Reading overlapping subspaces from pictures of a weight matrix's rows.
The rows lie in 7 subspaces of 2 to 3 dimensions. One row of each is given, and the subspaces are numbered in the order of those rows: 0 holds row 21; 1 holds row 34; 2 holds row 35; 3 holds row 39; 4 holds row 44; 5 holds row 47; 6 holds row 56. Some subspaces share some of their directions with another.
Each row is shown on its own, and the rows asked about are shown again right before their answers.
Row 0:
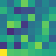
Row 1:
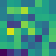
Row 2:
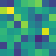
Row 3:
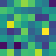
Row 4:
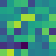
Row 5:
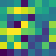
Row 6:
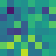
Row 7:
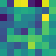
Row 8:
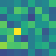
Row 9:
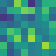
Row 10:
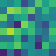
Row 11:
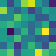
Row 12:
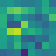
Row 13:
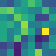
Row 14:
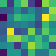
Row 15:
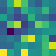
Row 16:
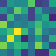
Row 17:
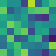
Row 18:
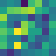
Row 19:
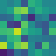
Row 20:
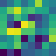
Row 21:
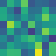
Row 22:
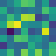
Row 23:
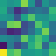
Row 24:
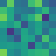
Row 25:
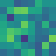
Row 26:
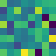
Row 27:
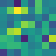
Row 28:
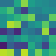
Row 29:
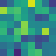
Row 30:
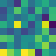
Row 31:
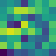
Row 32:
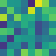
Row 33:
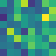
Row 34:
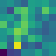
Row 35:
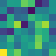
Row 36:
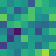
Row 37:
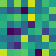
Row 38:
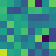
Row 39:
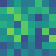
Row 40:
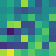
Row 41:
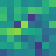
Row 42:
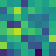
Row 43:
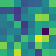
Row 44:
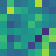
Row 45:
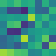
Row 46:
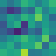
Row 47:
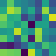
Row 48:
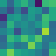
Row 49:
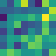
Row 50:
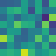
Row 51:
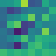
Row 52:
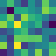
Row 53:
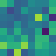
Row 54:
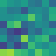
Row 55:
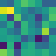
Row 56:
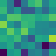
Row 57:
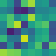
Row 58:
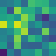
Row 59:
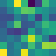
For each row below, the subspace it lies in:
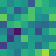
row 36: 2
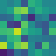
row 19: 3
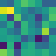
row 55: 1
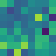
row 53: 3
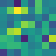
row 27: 0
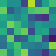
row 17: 4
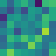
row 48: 4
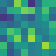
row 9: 6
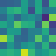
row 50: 0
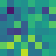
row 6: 5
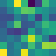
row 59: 6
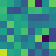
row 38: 4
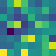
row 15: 6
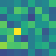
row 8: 2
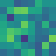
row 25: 0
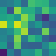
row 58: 1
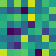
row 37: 0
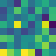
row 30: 0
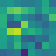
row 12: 5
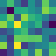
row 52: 1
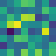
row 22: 1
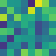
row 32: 2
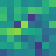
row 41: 4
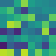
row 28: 3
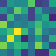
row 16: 2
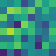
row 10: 2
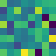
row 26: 0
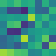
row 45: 0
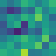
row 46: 5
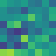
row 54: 2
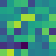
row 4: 3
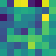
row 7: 6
